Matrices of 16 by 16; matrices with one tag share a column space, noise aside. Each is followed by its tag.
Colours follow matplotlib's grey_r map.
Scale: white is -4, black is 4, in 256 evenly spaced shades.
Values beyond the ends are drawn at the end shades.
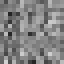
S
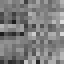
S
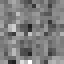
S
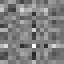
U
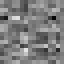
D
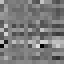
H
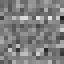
D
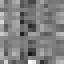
S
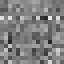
D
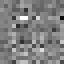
D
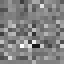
H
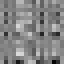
S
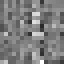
S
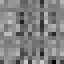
S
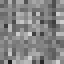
S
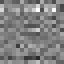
U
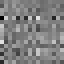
D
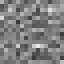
U
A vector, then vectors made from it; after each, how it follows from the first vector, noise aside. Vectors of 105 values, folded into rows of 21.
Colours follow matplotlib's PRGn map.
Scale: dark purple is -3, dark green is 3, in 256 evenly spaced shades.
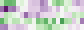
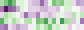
copied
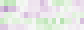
shrunk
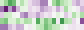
copied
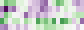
copied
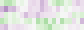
shrunk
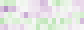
shrunk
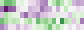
copied
